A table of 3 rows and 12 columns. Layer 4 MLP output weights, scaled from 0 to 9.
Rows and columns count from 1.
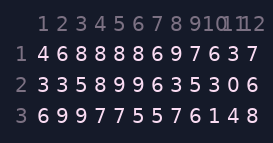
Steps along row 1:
up up same same same down up down down down up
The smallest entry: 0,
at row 2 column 11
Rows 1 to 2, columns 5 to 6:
8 8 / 9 9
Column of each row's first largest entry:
8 5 2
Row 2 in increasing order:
0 3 3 3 3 5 5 6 6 8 9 9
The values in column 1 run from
3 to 6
